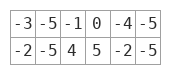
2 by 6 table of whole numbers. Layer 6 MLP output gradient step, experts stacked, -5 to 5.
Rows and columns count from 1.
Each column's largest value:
-2 -5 4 5 -2 -5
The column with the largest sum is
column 4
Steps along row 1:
down up up down down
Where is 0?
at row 1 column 4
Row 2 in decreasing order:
5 4 -2 -2 -5 -5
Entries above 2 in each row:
0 2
